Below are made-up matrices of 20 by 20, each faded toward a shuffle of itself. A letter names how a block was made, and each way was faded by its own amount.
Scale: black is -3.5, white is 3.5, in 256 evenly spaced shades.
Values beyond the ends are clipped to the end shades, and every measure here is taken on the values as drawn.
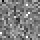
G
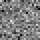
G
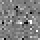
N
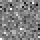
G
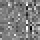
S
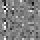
S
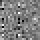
S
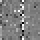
S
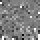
N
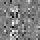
S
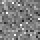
G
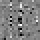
S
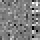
S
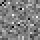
G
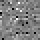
N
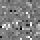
N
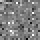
N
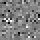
N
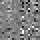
S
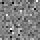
G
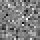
G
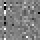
S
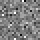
G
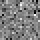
G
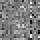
S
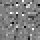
N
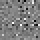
N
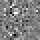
S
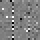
S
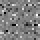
N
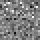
G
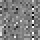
S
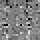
S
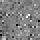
N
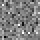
G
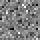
G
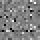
N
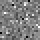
G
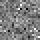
G
